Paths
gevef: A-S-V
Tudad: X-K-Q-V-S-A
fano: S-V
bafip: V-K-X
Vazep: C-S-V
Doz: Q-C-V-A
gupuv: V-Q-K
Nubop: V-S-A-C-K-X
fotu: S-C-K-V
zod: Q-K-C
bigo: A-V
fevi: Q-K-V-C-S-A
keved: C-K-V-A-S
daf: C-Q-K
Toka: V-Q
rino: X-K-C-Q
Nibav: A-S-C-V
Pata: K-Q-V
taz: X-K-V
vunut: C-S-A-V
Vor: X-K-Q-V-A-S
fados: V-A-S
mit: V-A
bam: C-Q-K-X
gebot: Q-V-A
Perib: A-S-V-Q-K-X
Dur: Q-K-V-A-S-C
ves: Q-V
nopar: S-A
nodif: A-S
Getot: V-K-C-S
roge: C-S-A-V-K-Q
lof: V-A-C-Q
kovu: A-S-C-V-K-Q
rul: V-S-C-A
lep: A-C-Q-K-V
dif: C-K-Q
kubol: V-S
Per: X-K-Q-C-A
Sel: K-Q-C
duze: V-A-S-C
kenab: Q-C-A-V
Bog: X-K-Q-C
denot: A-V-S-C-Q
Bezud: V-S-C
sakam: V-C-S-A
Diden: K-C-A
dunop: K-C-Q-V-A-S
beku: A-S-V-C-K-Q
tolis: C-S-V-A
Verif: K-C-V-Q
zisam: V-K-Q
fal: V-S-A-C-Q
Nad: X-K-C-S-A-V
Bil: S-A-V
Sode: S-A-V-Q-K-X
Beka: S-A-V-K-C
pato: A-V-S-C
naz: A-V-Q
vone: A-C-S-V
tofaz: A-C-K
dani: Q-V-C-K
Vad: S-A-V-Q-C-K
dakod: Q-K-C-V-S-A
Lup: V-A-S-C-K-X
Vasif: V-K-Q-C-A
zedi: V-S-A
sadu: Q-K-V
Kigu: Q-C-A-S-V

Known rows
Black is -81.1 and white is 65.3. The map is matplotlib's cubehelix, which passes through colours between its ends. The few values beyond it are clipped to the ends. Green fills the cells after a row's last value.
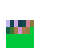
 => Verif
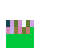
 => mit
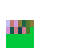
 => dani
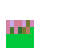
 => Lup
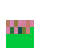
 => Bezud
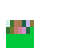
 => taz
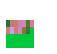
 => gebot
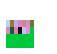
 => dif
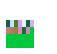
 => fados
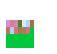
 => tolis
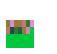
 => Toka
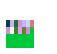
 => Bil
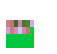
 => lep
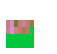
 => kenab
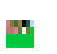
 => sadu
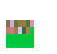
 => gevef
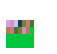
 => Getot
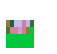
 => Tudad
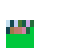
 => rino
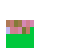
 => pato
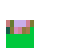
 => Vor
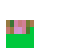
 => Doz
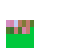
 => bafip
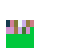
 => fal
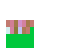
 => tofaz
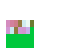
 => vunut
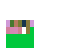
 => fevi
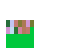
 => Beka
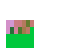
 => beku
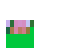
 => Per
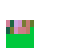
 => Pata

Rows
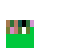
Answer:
zod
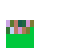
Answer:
Diden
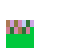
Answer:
duze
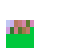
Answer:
keved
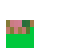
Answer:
ves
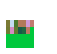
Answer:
fano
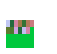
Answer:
daf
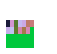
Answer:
zedi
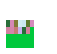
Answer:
lof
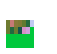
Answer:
gupuv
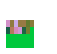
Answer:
dunop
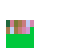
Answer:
Sode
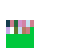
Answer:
nopar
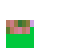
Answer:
Perib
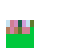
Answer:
Vazep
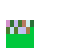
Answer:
Nad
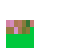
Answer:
Kigu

